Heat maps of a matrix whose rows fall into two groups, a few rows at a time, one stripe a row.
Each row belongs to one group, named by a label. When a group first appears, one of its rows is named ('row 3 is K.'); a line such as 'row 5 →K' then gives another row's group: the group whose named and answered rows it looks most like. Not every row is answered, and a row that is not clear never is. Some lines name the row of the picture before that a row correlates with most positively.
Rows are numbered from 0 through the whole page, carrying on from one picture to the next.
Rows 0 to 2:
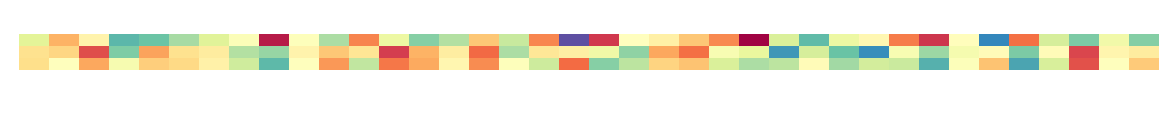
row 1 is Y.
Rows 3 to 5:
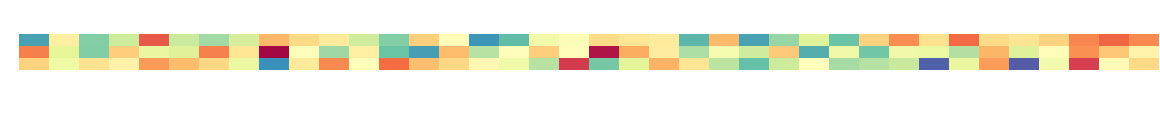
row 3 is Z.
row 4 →Z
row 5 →Y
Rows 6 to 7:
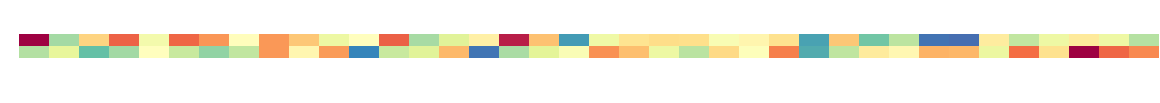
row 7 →Z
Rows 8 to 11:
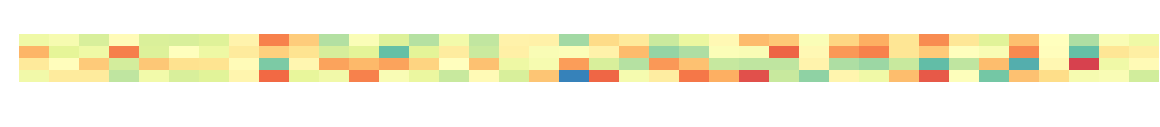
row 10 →Y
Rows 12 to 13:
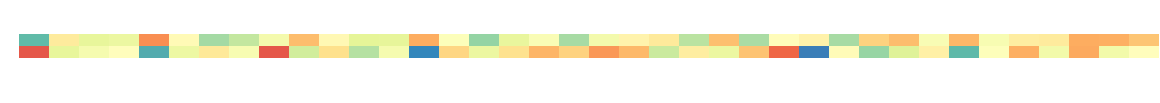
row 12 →Z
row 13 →Z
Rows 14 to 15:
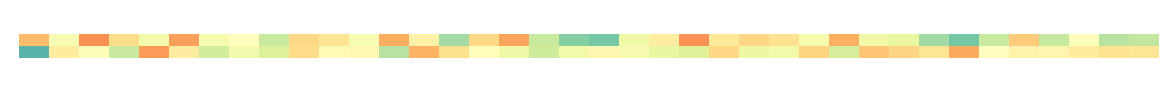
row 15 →Z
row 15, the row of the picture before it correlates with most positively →12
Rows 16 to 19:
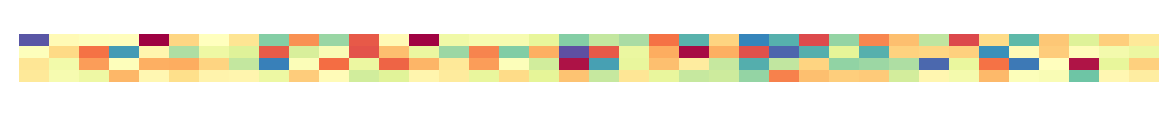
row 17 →Y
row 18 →Y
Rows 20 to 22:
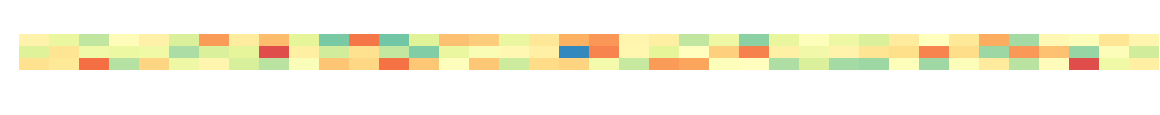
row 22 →Y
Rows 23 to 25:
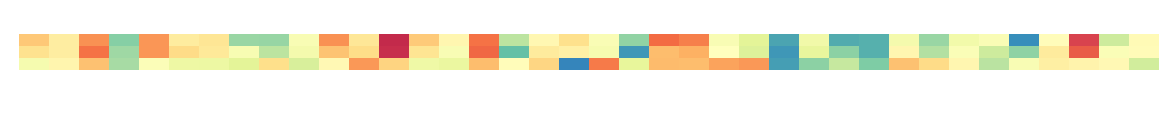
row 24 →Y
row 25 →Y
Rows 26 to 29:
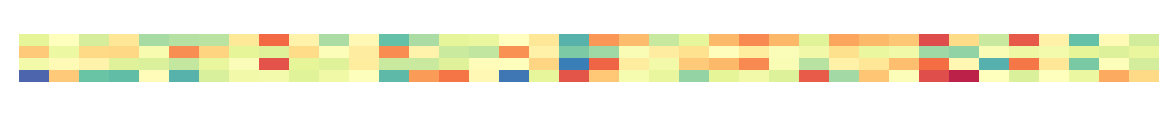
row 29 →Z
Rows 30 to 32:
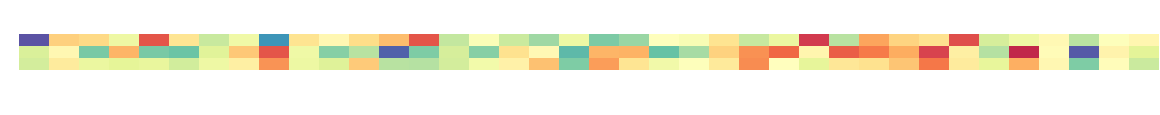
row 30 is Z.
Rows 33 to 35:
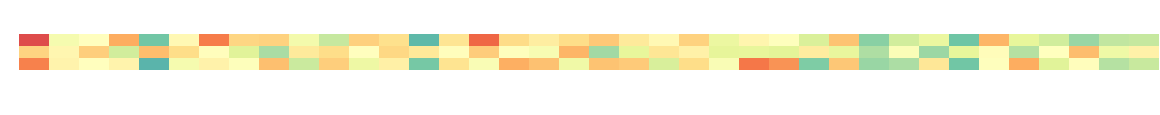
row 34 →Y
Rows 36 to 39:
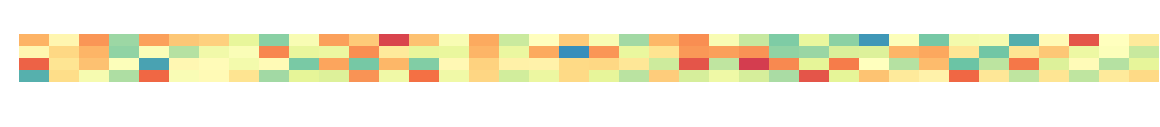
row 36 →Y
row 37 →Y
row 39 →Z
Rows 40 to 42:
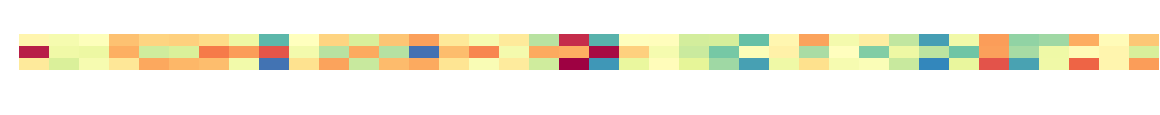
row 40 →Y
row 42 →Y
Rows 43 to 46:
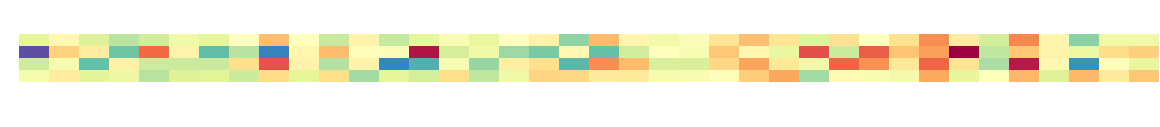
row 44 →Z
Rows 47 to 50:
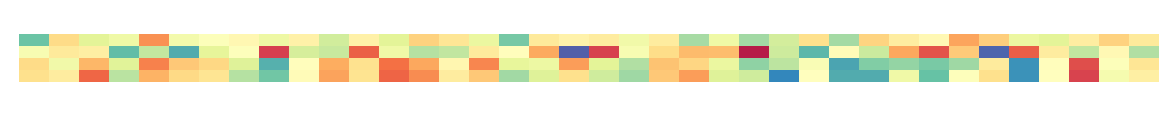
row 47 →Z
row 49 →Y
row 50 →Y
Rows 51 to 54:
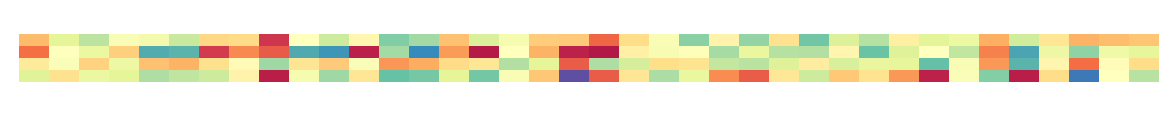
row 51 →Z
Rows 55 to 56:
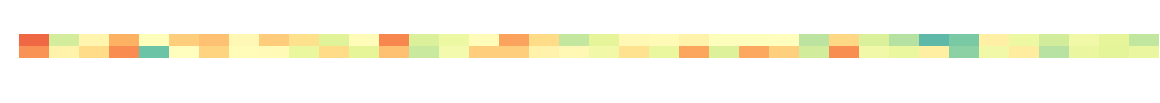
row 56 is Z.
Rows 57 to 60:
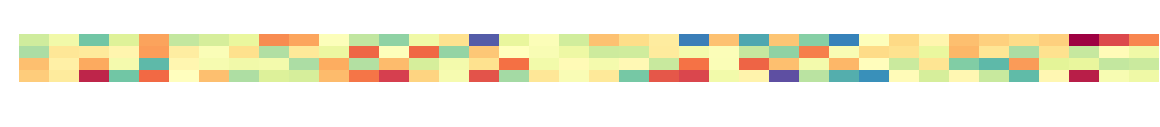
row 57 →Z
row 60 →Y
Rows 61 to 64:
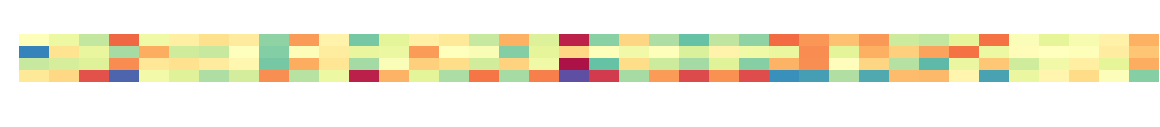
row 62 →Z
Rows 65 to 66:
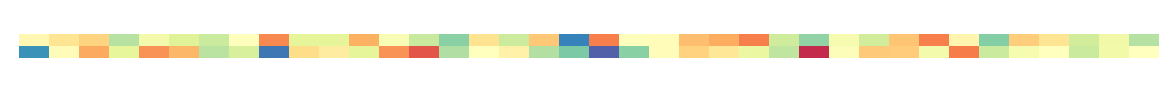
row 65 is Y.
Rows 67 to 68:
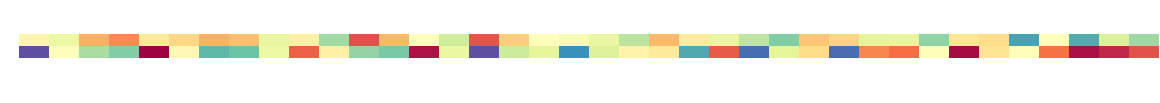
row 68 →Z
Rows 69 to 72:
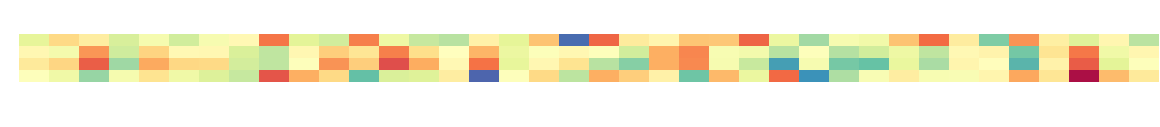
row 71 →Y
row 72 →Z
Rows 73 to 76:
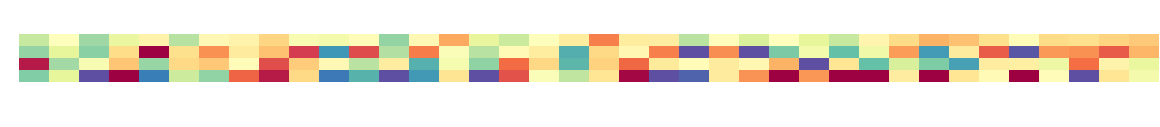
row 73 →Z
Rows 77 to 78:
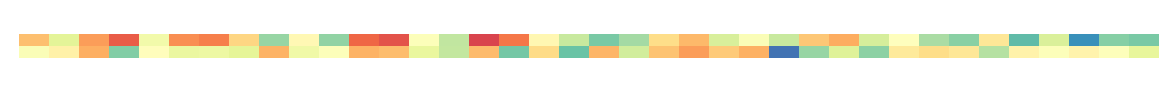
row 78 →Y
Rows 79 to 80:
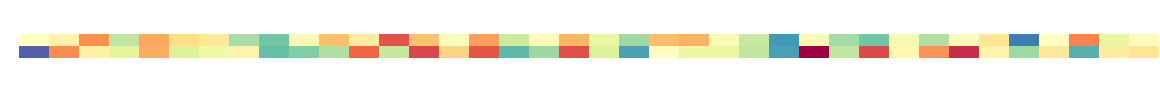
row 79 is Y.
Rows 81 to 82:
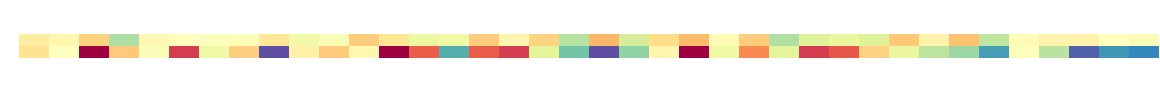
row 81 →Y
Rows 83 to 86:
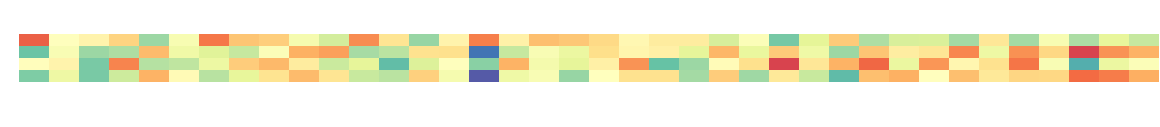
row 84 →Z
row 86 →Z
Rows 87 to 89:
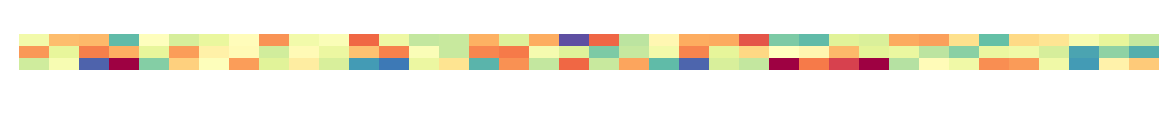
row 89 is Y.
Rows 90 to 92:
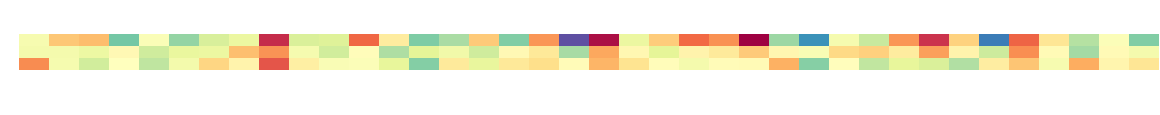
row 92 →Z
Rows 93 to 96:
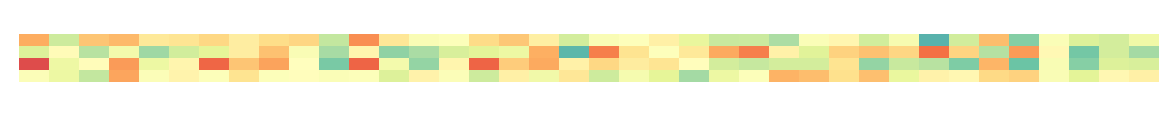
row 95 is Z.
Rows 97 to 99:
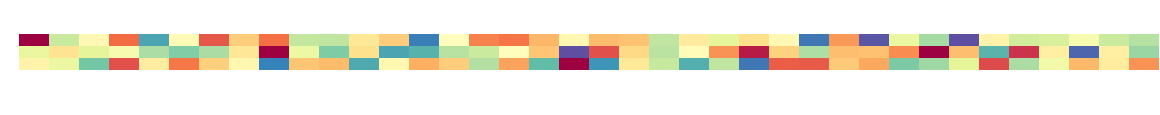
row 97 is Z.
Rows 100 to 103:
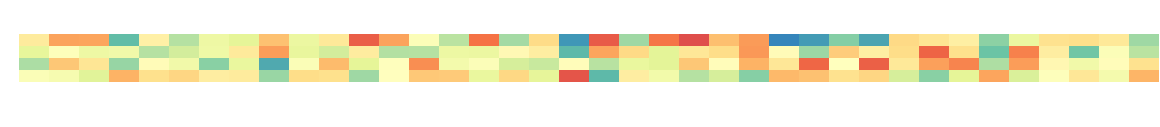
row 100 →Y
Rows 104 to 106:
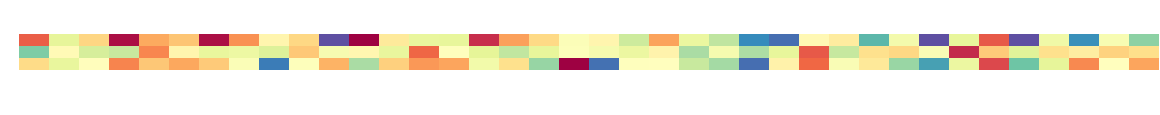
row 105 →Z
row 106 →Y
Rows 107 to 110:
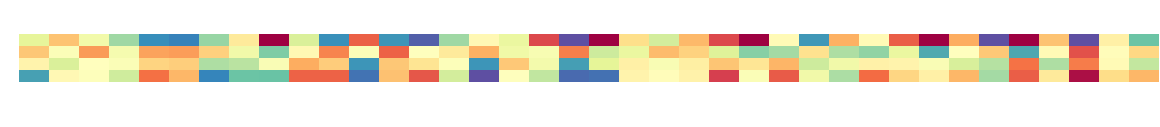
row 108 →Y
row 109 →Z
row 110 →Z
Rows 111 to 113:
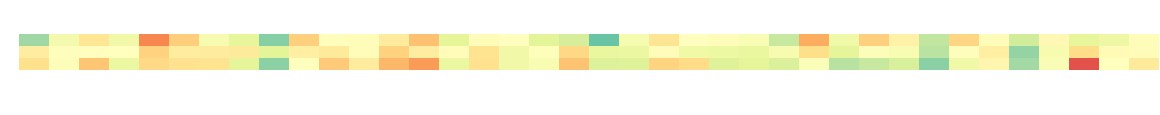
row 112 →Y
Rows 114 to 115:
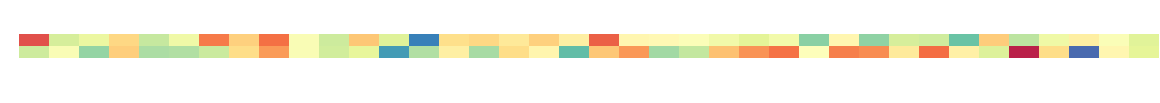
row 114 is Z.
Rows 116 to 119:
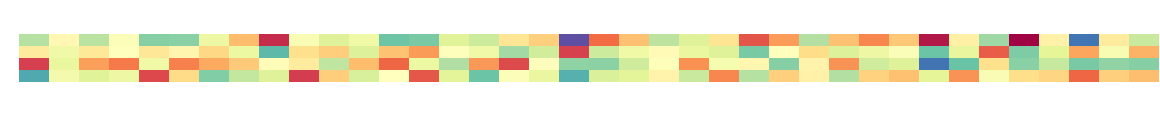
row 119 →Z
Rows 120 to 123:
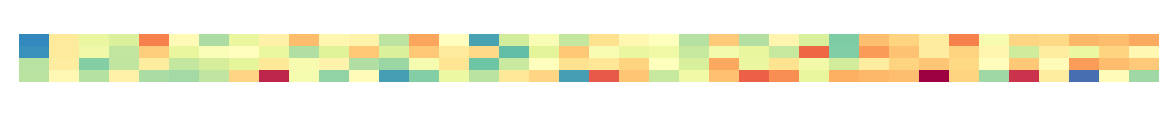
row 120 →Z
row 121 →Z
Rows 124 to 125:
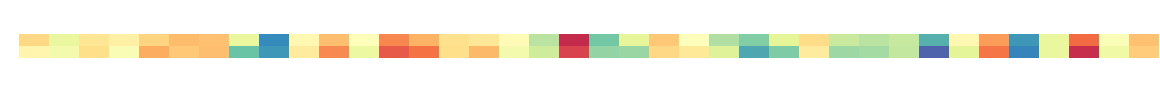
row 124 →Y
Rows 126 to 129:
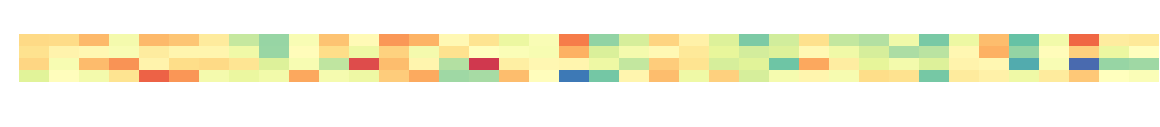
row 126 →Y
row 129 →Z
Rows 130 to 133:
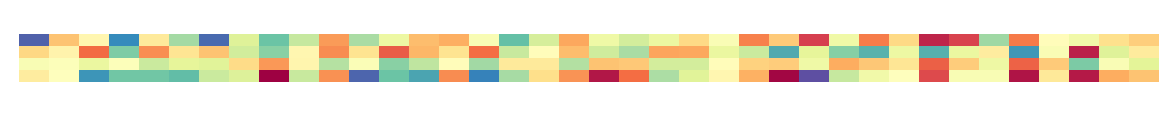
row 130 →Z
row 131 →Y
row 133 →Z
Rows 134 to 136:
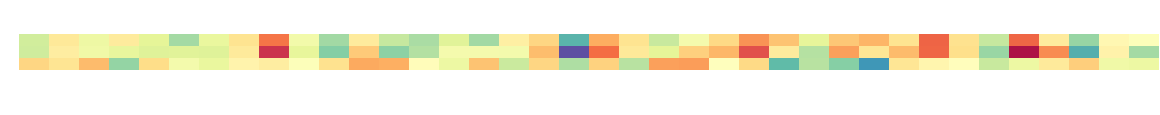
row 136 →Y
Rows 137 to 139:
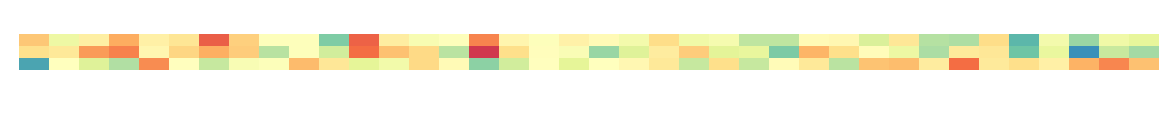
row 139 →Z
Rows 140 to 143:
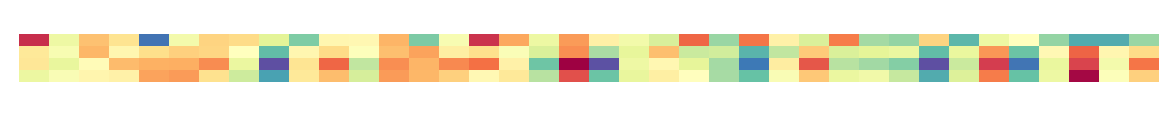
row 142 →Y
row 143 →Y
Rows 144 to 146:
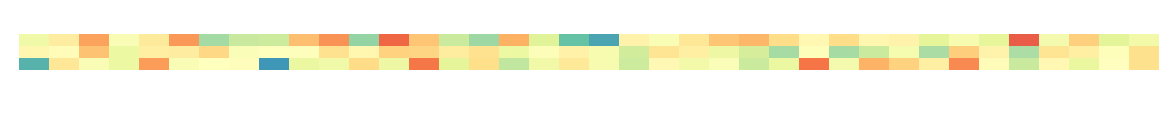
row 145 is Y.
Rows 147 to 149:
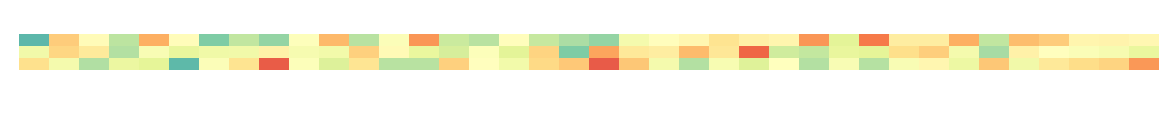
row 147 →Z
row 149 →Z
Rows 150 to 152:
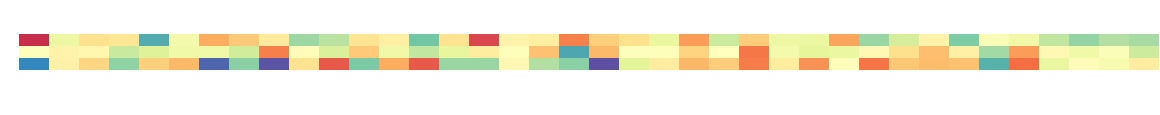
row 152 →Z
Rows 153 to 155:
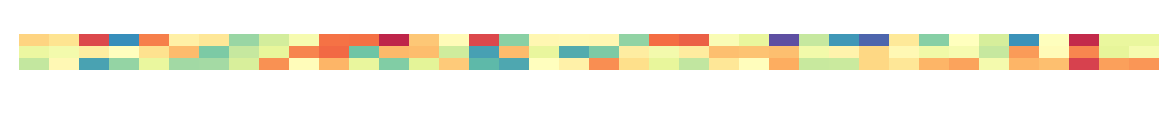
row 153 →Y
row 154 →Z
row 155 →Z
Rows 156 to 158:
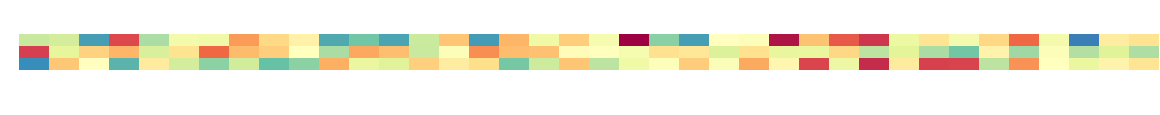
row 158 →Z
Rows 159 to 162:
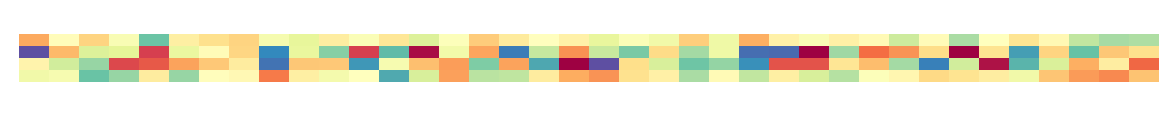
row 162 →Z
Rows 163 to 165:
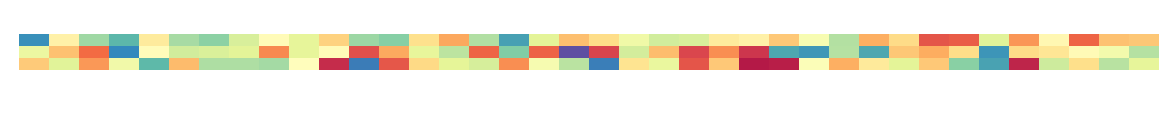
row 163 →Z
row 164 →Y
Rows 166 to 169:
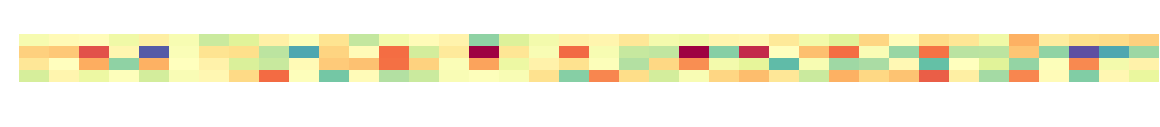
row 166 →Z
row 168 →Y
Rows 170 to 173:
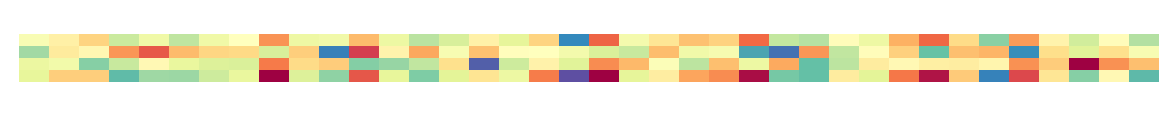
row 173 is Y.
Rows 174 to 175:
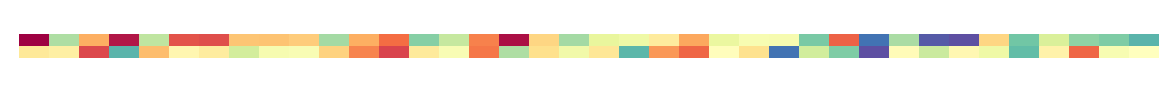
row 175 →Y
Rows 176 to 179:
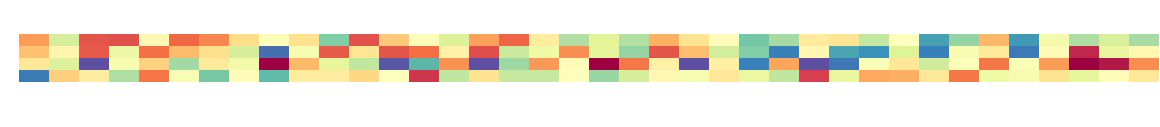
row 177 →Y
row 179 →Z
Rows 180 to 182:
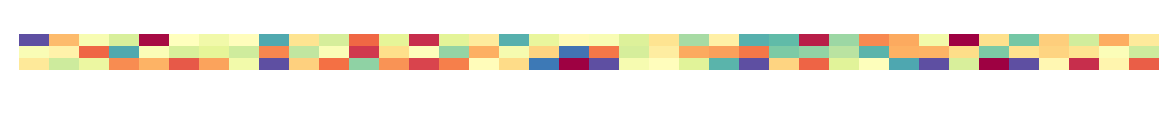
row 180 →Z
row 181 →Y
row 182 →Y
